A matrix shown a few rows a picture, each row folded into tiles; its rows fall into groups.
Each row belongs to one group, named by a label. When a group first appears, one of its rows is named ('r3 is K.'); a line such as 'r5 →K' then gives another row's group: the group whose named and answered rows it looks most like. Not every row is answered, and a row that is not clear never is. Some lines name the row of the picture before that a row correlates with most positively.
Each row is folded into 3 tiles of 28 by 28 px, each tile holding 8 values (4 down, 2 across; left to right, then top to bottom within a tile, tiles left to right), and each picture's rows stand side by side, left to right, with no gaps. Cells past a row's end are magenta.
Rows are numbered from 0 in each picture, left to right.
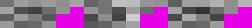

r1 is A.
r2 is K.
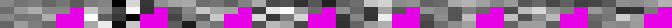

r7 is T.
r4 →A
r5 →A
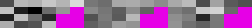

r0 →K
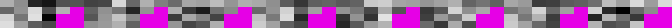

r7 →K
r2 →K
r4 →A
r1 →T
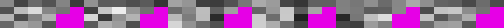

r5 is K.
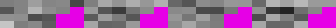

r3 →K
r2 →T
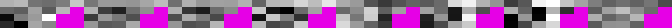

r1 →K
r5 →A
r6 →A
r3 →K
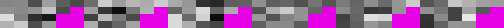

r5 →A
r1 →K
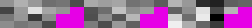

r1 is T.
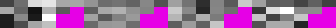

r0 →A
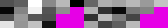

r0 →T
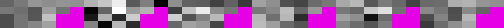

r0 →A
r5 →A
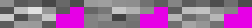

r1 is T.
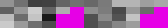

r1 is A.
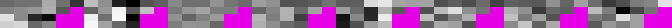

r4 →A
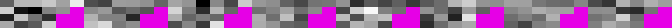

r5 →A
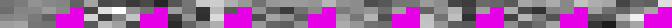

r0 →T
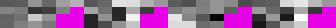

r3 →A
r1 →A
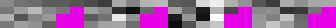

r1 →T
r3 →T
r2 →A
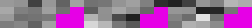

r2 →T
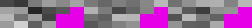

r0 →T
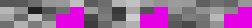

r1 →A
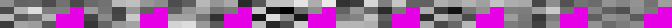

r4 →T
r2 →T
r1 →A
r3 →K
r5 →K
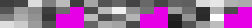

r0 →T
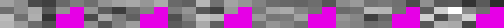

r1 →K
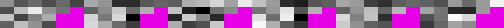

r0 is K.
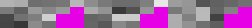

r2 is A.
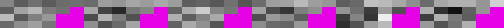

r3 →K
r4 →A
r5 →K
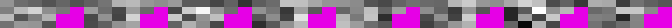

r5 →A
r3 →A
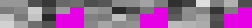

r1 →T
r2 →T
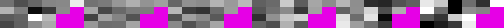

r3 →T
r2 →K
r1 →K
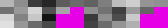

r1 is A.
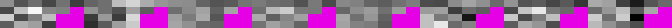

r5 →T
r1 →A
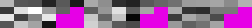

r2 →K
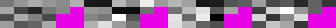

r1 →T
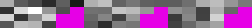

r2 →A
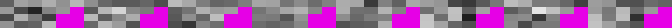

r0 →K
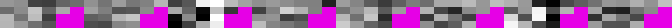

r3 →T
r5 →K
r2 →A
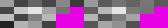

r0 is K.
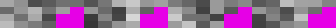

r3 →A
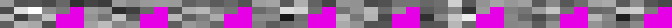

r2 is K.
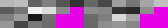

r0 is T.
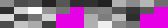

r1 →T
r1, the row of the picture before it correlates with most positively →1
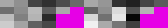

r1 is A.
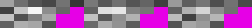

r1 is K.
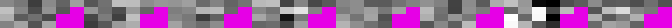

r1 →A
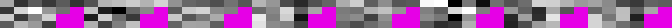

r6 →A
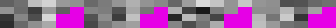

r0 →A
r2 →K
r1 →A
